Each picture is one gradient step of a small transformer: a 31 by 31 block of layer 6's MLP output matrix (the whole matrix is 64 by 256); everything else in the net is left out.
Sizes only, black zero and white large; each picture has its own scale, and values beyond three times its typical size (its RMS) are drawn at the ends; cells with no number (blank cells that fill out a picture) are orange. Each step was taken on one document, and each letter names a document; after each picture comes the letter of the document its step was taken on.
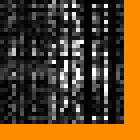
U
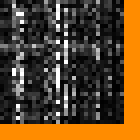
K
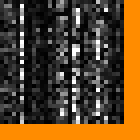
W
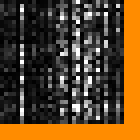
W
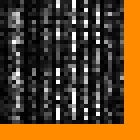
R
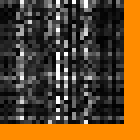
K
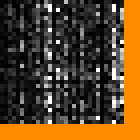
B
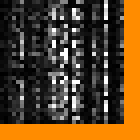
U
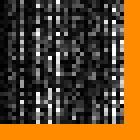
B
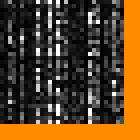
B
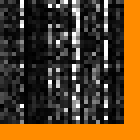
W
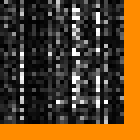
W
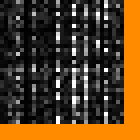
R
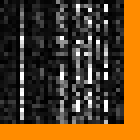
W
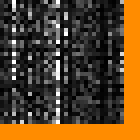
K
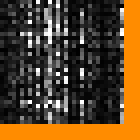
K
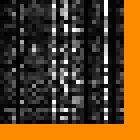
U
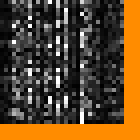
K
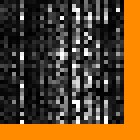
W
